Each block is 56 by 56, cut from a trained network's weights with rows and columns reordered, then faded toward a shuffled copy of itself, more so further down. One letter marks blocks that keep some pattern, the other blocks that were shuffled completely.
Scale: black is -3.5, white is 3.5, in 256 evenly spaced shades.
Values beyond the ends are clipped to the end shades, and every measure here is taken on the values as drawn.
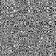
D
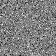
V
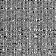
D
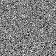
V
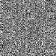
D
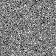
V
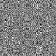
D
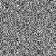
D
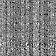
D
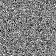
V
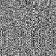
D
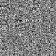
D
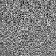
D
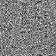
D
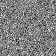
V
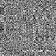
D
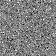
V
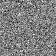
V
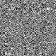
D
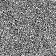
V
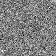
V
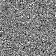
V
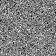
V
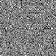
D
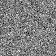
V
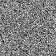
V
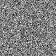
V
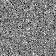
V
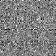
D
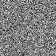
V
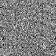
D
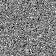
V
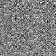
D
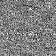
D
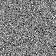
V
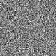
D
